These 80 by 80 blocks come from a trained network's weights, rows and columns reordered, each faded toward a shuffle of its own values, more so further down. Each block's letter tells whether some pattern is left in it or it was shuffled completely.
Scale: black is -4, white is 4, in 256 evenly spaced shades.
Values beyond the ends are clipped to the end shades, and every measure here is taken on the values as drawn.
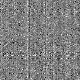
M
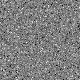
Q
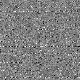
M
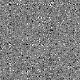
M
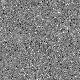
Q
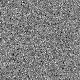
Q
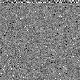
M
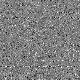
M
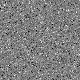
Q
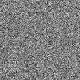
M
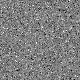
Q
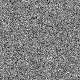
Q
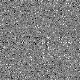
M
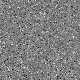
Q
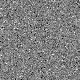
Q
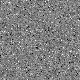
Q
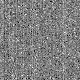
M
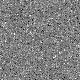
Q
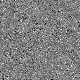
Q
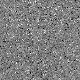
M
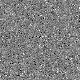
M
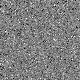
Q
